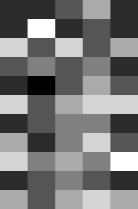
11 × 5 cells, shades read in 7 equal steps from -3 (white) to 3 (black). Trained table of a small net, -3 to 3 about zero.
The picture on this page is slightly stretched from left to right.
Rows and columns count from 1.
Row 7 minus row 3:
4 0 2 -1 3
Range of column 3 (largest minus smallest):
4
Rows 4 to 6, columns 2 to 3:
0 1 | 3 1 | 1 -1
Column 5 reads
2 2 -1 2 1 -2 2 1 -3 2 -1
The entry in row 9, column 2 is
0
